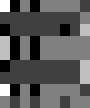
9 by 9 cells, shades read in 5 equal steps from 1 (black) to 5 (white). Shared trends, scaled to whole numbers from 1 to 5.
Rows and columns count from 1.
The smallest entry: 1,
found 11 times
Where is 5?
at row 1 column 1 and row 8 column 1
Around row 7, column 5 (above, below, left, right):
2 3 2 2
